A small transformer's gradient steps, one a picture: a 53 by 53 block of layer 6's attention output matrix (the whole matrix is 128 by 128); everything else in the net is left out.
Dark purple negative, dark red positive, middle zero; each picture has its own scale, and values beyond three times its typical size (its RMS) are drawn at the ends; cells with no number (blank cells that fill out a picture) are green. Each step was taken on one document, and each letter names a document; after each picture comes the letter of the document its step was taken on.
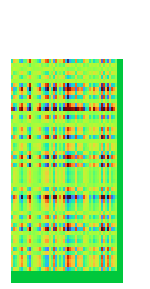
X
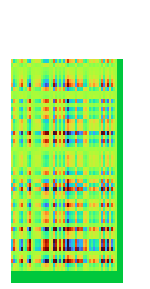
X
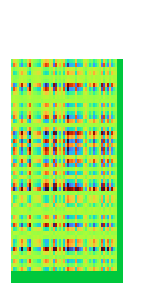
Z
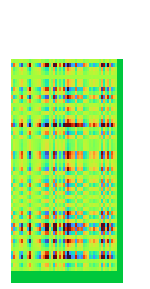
X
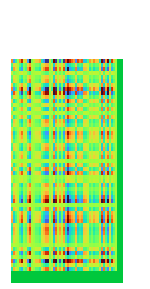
X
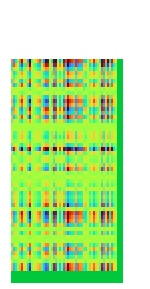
X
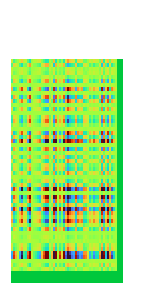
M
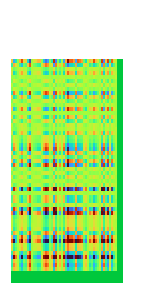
M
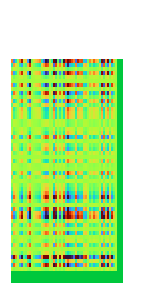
M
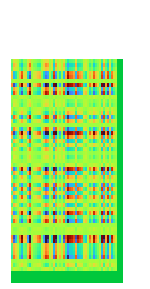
Z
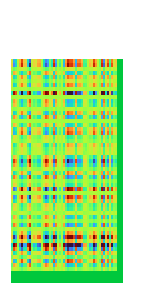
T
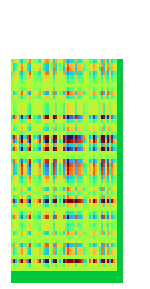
Z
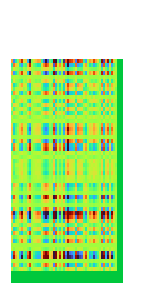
M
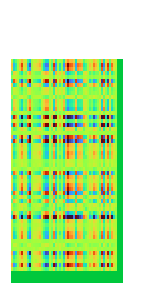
Z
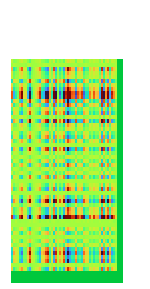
X
